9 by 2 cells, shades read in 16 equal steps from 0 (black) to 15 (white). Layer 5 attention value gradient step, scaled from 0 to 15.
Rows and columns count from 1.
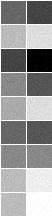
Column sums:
75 77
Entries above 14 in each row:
0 0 0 0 0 0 0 0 1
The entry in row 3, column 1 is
4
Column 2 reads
4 13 0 5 13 5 8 14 15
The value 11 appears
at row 2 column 1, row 8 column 1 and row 9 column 1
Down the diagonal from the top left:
6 13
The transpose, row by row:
6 11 4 8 10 6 8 11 11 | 4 13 0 5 13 5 8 14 15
